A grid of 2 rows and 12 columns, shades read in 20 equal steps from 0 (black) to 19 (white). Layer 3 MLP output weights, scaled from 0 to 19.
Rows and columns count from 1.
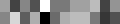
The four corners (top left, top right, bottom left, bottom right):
12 11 10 6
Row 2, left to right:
10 16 7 13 0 8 13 14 14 9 4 6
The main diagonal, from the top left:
12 16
